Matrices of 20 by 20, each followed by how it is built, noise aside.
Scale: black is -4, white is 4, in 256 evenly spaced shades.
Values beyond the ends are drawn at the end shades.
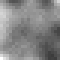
smooth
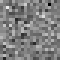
noise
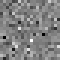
noise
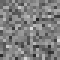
noise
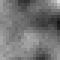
smooth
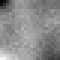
smooth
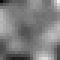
smooth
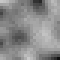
smooth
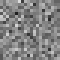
noise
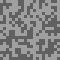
noise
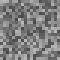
noise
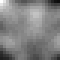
smooth
